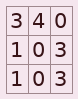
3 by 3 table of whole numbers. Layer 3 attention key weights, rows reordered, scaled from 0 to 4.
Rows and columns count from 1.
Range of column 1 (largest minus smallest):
2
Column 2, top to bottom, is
4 0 0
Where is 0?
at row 1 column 3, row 2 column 2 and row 3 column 2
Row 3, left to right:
1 0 3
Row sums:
7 4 4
